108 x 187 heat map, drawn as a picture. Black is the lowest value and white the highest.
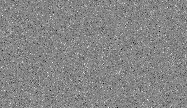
Stripes: none. Grain: fine. Histogram: heavy tails on both sides. Average level on the scale: 50%. Seam: none. Slope: none.
